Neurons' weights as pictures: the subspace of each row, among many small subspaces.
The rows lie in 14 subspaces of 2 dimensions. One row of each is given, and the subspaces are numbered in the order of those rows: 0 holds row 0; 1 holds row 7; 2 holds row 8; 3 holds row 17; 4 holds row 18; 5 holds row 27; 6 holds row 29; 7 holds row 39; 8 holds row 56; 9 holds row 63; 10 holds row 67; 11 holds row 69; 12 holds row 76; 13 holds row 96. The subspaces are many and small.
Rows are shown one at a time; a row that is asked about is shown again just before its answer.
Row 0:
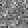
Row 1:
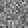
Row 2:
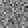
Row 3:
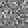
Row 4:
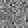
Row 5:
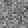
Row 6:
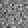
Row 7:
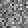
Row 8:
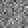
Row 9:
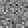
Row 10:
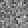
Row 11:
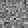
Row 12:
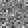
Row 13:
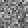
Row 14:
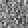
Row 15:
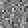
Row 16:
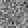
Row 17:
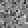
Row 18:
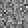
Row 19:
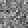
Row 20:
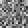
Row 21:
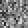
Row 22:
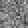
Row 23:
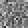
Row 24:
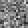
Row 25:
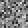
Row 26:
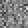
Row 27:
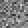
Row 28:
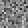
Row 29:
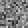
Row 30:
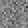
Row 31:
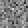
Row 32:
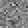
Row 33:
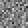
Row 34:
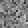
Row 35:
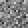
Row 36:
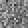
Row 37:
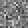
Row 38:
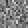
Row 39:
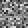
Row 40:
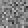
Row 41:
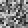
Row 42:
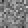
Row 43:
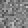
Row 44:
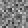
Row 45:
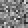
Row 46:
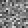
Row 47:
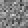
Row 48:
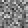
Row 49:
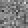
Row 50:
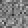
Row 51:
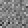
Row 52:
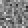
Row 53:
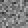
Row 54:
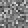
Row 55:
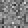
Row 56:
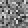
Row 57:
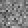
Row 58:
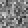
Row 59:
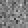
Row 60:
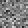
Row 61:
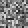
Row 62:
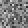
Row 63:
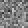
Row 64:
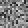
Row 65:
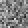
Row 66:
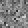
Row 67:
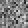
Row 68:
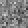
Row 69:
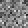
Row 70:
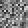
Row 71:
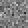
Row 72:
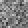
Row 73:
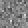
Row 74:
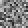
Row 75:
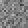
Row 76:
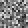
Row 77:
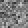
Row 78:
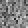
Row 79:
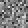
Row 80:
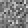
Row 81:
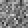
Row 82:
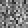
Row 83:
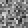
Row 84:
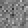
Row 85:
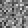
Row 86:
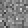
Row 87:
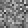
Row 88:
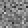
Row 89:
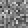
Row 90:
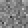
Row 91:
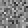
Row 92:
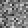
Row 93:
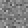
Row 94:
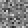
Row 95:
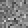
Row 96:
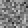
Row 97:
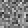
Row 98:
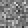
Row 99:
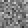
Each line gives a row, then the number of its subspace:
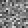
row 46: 13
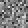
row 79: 12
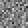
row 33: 12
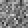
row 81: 12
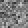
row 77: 9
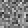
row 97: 9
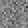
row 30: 2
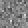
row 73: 11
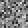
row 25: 12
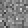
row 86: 4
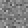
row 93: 7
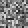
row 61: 6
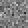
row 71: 8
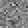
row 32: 0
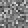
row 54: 8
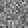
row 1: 6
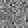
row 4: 7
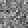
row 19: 3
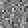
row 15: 9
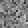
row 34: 3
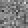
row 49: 13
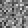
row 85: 12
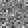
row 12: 7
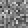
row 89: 8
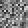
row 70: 5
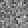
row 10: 12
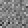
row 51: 11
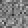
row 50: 12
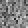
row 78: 10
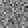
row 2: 2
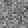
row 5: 0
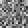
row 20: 11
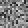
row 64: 8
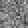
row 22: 13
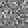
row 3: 8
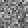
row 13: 9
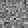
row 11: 13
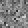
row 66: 3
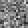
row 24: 13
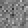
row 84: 5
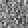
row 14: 10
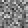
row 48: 5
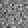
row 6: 1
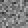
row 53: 5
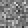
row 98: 6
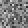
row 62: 1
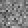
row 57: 1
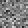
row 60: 13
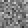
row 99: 5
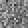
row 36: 10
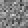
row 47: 5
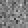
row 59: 10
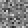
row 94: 7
